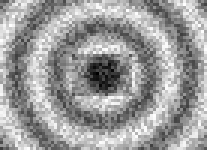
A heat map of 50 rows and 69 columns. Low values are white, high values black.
Rings spread out from the centre. There is no overall slope. The centre is the ninth with the highest average. In the centre lies a patch that is higher than the rest.
